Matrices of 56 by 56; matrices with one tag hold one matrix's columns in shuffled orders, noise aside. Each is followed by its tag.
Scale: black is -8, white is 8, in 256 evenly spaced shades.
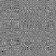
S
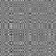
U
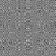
S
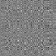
S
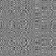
S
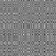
U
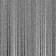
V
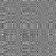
U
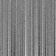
V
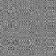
S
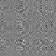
S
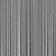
V
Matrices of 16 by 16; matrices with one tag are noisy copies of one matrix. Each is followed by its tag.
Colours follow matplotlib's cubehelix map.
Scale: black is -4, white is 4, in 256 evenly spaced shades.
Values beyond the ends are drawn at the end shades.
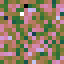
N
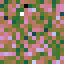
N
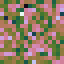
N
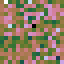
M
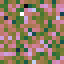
N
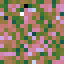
N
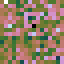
M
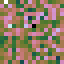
M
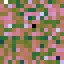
M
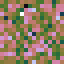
N
